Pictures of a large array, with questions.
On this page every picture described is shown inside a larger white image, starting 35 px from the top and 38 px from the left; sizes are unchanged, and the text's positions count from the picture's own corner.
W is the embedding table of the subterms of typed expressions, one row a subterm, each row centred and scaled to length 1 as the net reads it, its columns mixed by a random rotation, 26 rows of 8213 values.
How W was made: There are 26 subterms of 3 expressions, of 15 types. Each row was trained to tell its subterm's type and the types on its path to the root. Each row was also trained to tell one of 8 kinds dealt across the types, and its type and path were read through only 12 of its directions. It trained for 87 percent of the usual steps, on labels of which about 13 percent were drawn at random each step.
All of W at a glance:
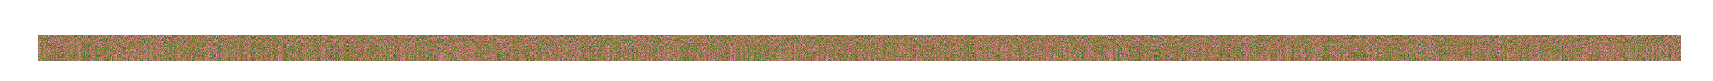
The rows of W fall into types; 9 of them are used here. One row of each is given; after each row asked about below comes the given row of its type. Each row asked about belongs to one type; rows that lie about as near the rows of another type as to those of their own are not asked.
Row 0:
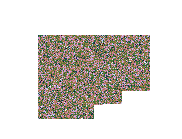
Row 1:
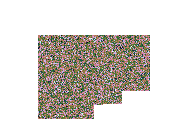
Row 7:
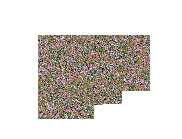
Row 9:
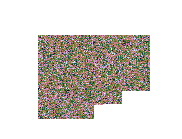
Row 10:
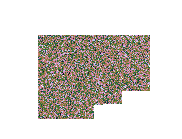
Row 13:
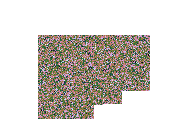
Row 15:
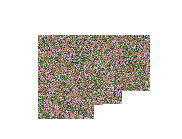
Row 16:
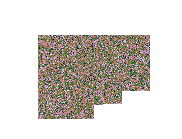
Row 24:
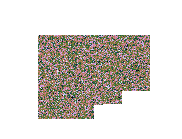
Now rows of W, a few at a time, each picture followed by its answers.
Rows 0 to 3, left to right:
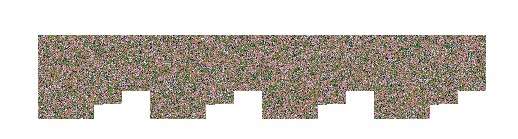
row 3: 13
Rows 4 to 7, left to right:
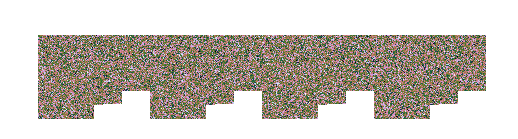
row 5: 16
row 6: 15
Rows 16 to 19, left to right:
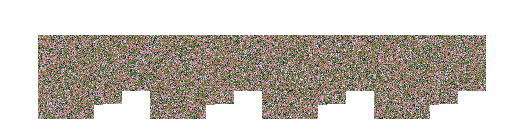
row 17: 9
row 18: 9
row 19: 10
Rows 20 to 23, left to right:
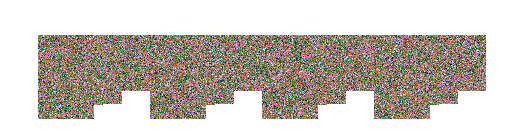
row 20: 1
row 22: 24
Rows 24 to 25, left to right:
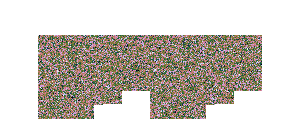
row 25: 24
